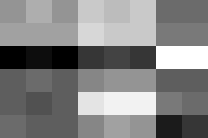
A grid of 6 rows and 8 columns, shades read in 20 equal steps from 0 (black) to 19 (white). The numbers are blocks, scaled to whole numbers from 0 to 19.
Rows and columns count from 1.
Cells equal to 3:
0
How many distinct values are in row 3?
5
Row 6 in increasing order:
2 4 7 7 8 10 11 12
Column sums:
45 47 44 72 75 74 54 55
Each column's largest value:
12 13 12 17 18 18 19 19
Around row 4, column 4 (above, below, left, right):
4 17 7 11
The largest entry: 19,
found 2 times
